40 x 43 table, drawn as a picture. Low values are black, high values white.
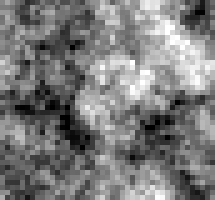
On average the colour sits 50% of the way up the scale. No single row or column stands out from its neighbours. The top right is the ninth with the highest average. Neither half mirrors the other. The field is mottled with small blotches.
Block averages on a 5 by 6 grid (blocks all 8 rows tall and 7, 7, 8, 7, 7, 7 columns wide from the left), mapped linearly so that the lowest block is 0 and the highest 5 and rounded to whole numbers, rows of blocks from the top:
2 2 2 3 5 1 | 2 1 2 4 4 5 | 1 0 3 3 2 2 | 2 1 1 2 0 2 | 1 1 2 3 3 1
